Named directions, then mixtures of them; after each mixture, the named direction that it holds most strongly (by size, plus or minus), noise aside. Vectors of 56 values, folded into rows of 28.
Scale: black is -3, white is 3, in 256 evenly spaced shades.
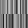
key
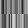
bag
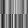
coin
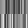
coin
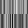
coin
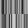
bag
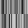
bag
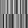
key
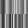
coin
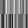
coin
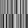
key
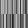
key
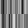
bag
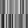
coin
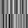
key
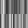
coin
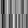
coin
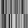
bag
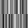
key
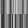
coin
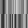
coin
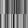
coin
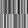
key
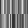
bag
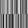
key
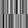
key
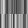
coin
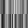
coin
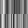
coin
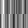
coin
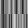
bag
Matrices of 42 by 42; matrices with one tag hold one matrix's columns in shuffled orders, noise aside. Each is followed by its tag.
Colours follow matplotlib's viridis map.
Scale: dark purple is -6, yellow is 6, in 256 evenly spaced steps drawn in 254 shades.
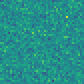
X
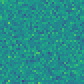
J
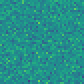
J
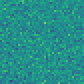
J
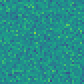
X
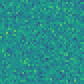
X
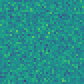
X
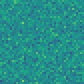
J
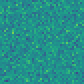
X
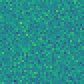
J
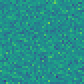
J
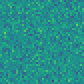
X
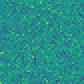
J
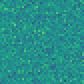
X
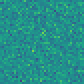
X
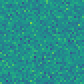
J
